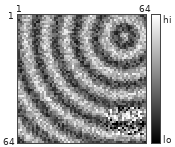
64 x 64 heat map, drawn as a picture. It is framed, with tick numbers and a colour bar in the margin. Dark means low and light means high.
Concentric rings centre on the top right. In the bottom right lies a patch that is rougher than the rest. Values change most from cell to cell in the bottom right. The ninth with the highest average is the top right. There is no overall slope.
